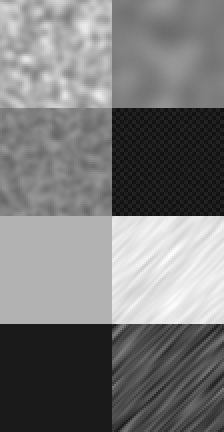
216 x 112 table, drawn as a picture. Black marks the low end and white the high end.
The table splits into 4 rows of 2 panels. Panel 1,1: high, blotchy. Panel 1,2: middling, smooth, faint in contrast. Panel 2,1: middling, blotchy, faint in contrast. Panel 2,2: very low, checkered, faint in contrast. Panel 3,1: high, flat. Panel 3,2: very high, slanting up to the right, faint in contrast. Panel 4,1: very low, flat. Panel 4,2: low, slanting up to the right.
